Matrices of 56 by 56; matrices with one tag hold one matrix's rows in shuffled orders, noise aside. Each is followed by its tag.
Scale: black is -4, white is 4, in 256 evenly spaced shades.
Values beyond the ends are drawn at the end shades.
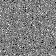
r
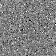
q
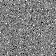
r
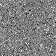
q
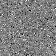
q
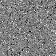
q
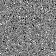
r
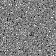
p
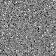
p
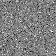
p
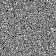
p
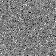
q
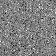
r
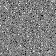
r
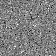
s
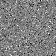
s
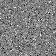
s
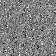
r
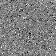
q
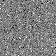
r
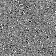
q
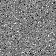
s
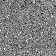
r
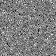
p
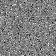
s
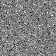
p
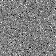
q
